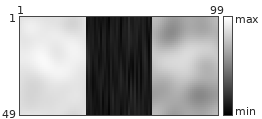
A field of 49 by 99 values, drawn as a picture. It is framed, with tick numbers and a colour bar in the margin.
It is made of 1 by 3 panels. Panel 1,1: very high, smooth, faint in contrast. Panel 1,2: very low, streaked downward, faint in contrast. Panel 1,3: high, smooth.
